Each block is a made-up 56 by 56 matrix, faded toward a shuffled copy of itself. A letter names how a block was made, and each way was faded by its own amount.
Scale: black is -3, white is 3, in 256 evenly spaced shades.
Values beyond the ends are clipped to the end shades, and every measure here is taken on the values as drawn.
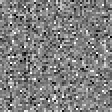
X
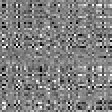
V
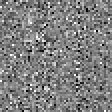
X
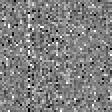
X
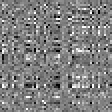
V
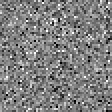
X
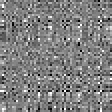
V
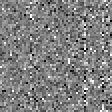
X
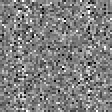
X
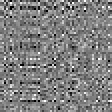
V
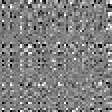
V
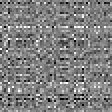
V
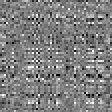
V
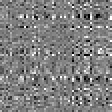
V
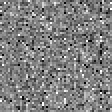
X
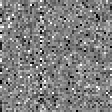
X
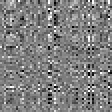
V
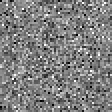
X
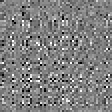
V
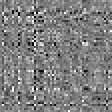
V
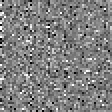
X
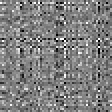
V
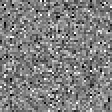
X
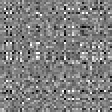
V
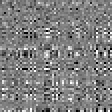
V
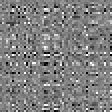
V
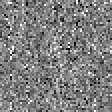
X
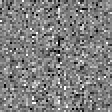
X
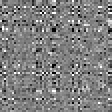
V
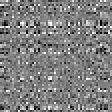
V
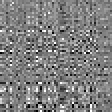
V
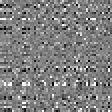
V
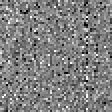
X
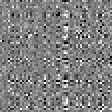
V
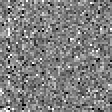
X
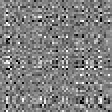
V
